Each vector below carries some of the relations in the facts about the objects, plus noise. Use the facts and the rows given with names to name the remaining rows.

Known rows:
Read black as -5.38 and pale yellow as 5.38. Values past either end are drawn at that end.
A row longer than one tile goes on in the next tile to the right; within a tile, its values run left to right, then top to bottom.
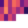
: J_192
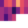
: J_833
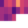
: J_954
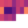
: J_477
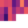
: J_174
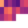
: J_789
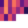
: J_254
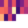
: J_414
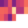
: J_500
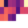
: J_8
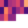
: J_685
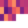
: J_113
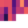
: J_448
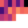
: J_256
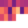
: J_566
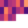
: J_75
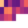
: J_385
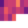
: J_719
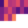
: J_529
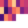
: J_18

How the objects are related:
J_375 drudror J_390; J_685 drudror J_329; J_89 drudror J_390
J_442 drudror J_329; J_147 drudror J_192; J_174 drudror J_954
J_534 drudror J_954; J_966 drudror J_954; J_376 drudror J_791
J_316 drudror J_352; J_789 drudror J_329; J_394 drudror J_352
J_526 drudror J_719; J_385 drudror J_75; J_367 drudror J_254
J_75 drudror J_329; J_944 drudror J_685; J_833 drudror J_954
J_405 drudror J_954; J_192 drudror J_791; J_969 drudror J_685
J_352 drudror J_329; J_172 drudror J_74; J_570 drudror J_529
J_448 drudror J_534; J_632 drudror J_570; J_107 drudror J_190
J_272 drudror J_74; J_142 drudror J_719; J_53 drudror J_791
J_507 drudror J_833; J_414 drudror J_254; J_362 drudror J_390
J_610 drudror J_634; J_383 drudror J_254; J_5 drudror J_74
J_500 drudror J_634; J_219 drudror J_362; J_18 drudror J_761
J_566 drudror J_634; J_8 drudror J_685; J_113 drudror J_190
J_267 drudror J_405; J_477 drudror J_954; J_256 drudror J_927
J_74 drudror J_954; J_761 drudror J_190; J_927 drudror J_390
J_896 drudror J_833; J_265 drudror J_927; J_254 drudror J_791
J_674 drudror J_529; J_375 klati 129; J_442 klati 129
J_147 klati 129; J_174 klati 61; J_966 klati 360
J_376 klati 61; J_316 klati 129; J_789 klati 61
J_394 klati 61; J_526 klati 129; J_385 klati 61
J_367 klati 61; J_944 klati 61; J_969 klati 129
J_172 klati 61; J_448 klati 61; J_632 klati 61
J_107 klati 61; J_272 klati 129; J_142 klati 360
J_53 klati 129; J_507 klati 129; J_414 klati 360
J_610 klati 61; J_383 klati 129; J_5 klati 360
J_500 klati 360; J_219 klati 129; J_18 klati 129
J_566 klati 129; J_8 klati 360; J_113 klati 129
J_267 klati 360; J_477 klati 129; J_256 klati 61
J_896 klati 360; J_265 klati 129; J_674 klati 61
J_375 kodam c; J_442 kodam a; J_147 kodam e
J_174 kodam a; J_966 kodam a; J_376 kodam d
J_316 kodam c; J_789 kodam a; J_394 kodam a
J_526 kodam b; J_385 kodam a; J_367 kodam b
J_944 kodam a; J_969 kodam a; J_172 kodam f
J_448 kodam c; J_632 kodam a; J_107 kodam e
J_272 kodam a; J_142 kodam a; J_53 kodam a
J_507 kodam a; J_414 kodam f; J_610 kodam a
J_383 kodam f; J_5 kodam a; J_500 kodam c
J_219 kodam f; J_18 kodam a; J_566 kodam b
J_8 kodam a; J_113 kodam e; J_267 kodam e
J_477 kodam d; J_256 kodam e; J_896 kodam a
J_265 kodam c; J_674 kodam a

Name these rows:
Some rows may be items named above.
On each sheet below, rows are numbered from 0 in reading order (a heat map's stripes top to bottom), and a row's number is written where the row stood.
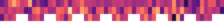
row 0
J_190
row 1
J_789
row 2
J_500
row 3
J_526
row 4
J_526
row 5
J_566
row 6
J_367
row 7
J_791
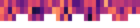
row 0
J_53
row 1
J_272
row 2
J_383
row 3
J_172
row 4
J_526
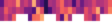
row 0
J_719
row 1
J_632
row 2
J_376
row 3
J_142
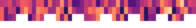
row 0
J_966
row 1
J_107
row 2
J_383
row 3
J_610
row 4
J_383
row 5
J_5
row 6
J_18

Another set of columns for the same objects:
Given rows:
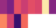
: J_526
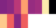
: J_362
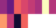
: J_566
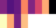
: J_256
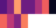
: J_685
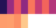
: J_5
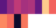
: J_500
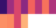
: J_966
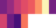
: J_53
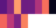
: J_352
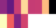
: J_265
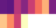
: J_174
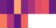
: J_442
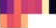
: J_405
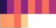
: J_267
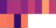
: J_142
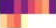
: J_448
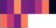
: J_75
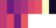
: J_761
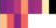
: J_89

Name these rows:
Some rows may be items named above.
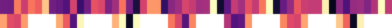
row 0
J_477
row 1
J_789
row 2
J_632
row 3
J_719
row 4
J_254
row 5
J_954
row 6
J_610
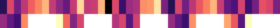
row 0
J_414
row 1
J_265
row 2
J_18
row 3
J_414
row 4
J_789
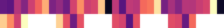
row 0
J_174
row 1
J_375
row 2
J_113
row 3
J_190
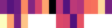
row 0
J_256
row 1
J_113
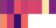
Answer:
J_526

